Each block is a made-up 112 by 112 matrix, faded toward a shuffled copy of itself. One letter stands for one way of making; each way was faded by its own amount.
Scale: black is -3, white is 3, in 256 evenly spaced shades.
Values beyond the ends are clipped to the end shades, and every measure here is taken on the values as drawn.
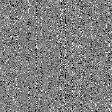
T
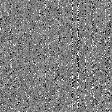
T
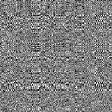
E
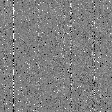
T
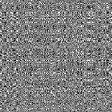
E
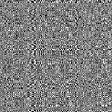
E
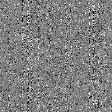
T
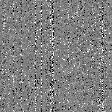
T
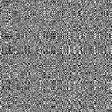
E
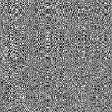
E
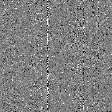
T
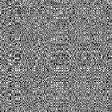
E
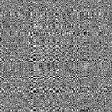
E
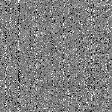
T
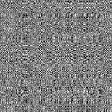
E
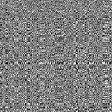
E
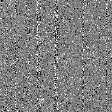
T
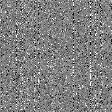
T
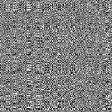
E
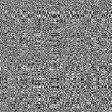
E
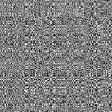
E
